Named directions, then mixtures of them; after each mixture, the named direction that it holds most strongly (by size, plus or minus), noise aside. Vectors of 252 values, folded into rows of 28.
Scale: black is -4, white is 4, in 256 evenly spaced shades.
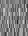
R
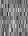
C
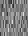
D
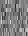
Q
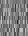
R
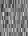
D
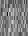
C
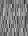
R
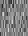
D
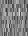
R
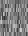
Q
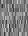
C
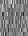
D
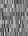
D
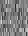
Q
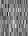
C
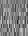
R
